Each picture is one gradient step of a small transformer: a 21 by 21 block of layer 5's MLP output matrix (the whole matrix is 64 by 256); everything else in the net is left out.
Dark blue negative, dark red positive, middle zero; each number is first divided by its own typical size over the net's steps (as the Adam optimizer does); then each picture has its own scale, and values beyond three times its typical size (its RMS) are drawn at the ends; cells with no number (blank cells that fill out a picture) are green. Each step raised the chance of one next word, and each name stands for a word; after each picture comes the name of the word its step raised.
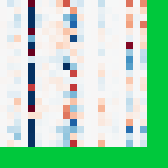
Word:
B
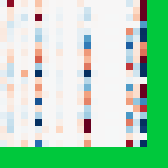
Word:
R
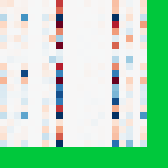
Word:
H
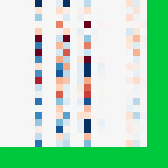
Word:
R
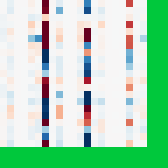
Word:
B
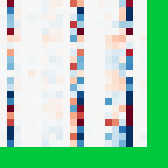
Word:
B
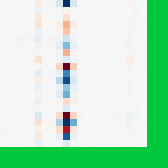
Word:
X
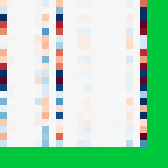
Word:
H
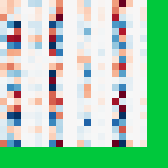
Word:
R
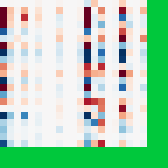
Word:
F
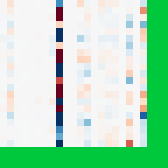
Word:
R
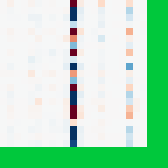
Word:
B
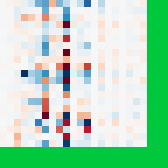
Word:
X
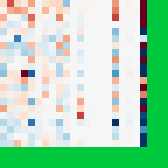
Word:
R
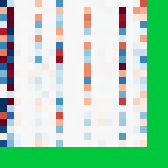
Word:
F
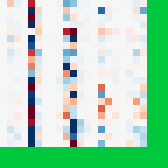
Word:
B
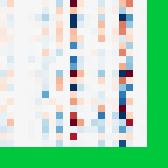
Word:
H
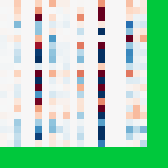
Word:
F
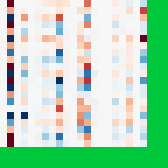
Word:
H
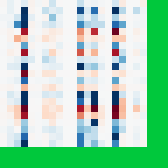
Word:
B
